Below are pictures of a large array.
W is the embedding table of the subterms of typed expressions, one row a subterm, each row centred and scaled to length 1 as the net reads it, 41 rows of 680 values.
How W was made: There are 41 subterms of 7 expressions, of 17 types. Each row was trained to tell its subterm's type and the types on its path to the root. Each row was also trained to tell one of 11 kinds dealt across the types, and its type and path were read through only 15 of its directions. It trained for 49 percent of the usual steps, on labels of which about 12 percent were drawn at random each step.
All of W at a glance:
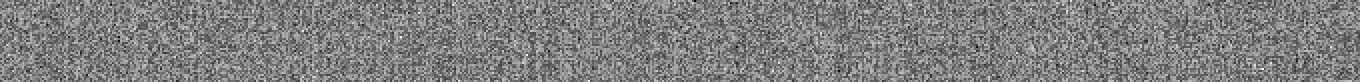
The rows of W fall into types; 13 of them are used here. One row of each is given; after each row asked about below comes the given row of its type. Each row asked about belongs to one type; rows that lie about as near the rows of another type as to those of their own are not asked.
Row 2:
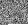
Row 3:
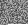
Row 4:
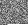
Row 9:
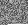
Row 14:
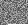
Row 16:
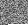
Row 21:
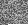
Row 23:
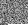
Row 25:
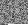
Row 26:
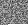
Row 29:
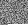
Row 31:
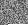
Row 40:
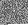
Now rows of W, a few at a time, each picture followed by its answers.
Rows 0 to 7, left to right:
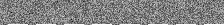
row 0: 4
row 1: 40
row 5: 25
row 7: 23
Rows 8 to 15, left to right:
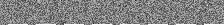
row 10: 21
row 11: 3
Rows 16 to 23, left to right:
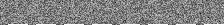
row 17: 26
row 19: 3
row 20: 31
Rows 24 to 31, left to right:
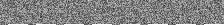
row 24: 40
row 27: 31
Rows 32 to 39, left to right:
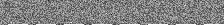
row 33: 21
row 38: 21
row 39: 31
